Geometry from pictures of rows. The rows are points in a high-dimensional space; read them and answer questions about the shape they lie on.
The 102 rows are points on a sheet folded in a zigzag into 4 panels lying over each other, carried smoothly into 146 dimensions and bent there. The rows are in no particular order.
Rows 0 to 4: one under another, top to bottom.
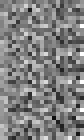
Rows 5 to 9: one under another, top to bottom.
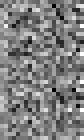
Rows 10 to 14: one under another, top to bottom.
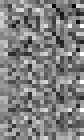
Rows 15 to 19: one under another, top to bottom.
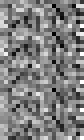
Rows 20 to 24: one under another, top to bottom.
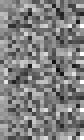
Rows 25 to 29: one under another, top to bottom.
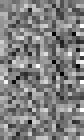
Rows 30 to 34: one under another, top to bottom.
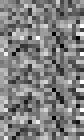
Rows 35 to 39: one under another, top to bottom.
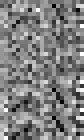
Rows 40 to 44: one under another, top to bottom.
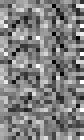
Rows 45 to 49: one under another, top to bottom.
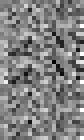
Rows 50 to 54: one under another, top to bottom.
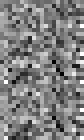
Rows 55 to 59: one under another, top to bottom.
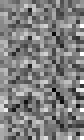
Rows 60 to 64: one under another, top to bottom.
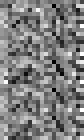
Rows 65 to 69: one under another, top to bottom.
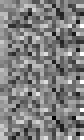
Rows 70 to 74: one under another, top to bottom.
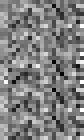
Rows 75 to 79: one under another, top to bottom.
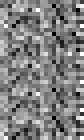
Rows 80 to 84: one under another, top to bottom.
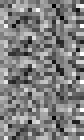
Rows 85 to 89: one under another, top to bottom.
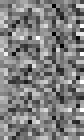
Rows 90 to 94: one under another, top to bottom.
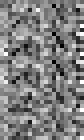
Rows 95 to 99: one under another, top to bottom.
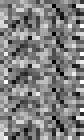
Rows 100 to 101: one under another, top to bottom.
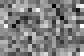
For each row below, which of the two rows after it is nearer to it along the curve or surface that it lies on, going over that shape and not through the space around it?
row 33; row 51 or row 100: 51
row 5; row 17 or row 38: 17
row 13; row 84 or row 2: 2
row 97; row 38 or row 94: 94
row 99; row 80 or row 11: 11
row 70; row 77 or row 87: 87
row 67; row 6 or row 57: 57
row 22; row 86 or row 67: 86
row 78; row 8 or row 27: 27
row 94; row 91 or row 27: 27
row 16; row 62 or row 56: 62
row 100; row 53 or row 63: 53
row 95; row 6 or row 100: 6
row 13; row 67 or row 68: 67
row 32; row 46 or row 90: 46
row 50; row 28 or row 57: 28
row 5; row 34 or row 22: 22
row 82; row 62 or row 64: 62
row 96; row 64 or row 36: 36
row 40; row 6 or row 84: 6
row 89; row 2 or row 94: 94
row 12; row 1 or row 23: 1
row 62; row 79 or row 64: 79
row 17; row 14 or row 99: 14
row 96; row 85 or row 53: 53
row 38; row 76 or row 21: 76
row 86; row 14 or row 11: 14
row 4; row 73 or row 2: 73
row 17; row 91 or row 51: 51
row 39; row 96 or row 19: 19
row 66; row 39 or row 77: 39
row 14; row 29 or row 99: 29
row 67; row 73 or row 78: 73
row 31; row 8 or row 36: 36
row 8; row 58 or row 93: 58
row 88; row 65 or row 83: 65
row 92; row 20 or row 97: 20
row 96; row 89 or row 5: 89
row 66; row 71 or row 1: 1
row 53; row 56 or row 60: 60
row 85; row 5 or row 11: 11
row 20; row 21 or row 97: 21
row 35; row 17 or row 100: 17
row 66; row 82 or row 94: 82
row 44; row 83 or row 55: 83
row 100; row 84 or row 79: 84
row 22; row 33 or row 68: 68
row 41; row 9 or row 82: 9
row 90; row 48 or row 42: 48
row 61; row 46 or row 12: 46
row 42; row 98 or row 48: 98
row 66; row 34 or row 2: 2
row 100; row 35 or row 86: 86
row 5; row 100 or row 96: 100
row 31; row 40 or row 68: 68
